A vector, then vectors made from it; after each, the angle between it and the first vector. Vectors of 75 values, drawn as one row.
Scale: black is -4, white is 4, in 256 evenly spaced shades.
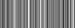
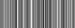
orthogonal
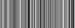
nearly opposite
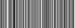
partly opposed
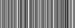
partly aligned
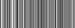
orthogonal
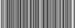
partly aligned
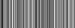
partly aligned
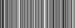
partly aligned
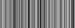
nearly opposite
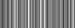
nearly parallel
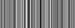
partly opposed
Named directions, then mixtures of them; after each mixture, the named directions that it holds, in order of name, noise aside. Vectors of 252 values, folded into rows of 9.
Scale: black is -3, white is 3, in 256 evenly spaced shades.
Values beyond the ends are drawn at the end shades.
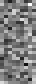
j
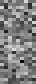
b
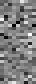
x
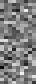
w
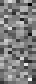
j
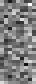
j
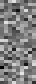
w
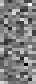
j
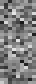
b, j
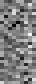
j, x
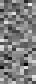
j, w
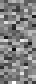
w, x
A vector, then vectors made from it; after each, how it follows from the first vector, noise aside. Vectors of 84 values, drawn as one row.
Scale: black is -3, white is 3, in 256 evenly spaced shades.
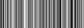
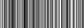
negated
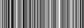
reversed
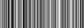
reversed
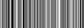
reversed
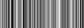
reversed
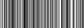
negated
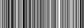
reversed
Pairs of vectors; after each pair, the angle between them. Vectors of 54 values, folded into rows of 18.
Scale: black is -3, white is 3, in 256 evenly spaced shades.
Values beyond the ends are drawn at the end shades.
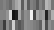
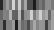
partly aligned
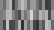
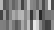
partly opposed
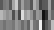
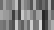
nearly parallel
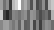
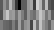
nearly opposite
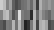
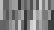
partly aligned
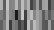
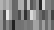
partly aligned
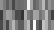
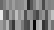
nearly opposite
